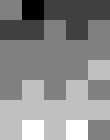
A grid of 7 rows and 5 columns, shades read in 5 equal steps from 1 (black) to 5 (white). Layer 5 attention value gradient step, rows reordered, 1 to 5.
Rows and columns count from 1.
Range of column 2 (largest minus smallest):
4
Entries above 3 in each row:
0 0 0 1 2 5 4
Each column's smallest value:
2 1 2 2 2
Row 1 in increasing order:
1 2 2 2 3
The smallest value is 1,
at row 1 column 2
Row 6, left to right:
4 4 4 4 4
